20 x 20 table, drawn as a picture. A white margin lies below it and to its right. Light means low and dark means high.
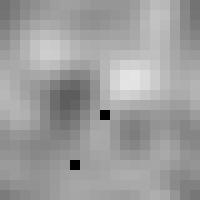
No single row or column stands out from its neighbours. There are two isolated cells, each far higher than the cells round it. The texture is blotchy. The centre is the roughest part. Neither half mirrors the other.
